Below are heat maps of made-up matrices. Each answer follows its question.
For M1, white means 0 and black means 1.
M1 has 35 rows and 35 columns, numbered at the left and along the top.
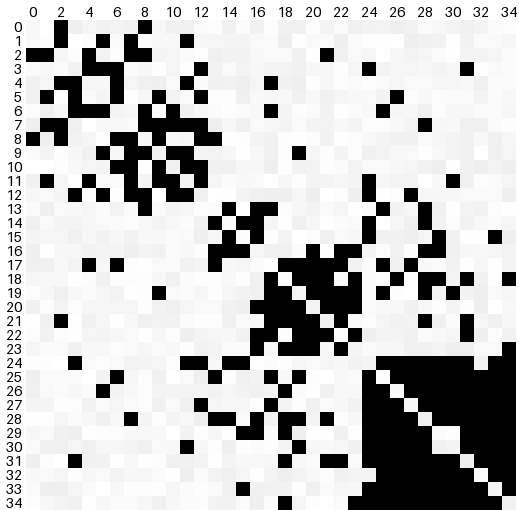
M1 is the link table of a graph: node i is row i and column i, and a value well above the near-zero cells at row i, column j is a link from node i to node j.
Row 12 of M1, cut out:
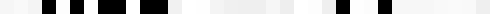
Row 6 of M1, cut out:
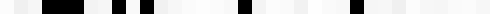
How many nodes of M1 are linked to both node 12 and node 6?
4
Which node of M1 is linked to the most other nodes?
node 28
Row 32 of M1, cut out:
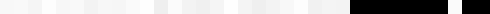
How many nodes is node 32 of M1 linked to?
9
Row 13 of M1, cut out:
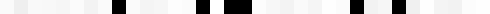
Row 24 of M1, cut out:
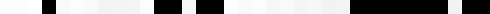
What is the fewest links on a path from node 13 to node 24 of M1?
2
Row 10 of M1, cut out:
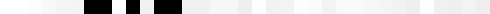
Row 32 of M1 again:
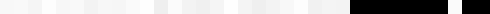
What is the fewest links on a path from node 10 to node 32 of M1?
3
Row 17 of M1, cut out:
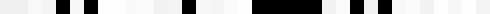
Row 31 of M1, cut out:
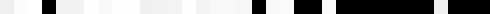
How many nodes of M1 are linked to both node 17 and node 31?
5
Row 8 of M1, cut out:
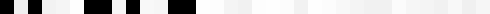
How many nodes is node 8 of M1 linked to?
7
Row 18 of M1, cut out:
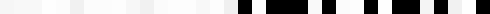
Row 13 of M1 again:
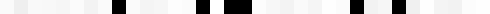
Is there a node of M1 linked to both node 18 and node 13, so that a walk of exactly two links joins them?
yes
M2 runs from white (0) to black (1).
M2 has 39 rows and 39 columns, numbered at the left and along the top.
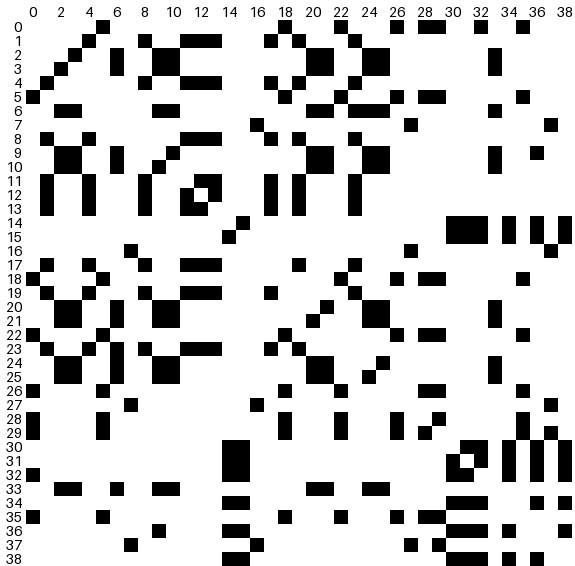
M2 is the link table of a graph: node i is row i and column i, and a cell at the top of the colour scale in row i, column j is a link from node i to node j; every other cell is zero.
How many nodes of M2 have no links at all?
0
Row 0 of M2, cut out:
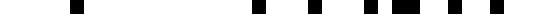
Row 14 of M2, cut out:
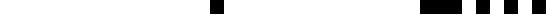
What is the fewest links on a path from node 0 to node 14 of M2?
2
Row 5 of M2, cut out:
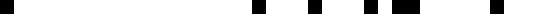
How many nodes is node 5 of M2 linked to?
7
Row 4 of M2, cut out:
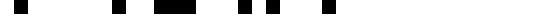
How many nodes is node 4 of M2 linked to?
8
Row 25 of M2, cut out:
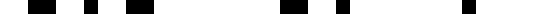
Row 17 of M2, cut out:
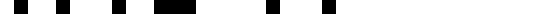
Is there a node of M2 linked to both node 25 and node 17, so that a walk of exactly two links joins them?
no
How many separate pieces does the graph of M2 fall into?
1
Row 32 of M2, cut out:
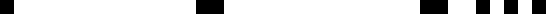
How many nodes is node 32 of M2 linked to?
8
